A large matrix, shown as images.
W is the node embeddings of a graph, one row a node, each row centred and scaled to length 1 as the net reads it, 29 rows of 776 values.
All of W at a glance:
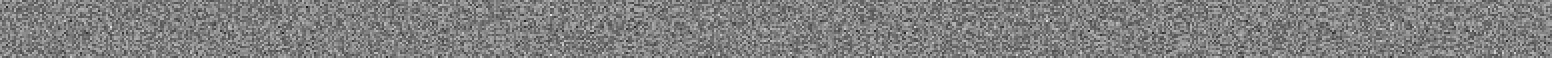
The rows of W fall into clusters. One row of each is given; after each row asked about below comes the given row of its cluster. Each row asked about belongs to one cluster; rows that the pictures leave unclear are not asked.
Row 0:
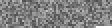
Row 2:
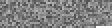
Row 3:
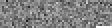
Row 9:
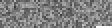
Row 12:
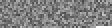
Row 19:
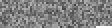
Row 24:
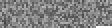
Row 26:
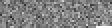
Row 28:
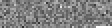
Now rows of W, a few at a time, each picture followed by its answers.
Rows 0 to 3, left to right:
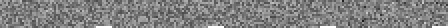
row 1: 28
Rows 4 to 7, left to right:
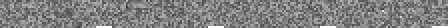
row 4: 9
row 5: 9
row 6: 26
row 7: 0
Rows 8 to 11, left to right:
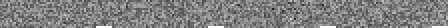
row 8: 2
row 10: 28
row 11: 0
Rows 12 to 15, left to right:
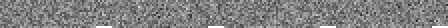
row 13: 26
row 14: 12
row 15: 19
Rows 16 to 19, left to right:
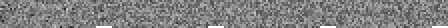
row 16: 19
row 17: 2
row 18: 24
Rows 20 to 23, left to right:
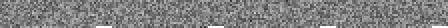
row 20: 12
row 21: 24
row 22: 3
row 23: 28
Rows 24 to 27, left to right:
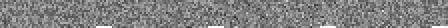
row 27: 0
